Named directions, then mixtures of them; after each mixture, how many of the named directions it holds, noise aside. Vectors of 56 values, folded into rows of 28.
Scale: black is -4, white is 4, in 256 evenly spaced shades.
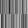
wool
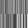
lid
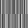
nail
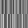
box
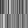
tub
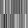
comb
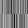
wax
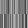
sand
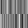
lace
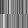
one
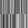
three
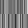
two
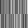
two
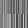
two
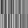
two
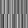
one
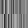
two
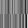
two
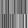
three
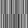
two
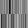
two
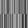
one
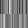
one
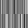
one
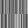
three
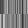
three
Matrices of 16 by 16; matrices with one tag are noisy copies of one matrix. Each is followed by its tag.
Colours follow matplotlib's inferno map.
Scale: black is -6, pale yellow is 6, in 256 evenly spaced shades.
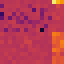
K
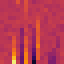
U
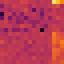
K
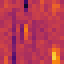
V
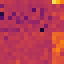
K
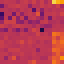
K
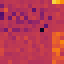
K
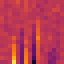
U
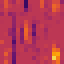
V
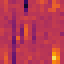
V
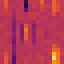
V
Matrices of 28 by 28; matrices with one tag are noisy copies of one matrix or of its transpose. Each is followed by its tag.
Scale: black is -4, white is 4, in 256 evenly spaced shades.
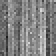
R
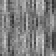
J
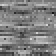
J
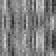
J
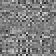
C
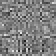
C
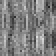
J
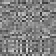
C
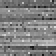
R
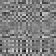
C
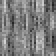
J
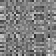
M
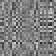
C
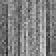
R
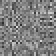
C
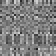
M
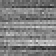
R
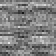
J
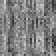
J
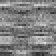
J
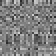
M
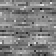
J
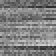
R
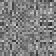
C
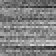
R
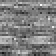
J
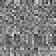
M
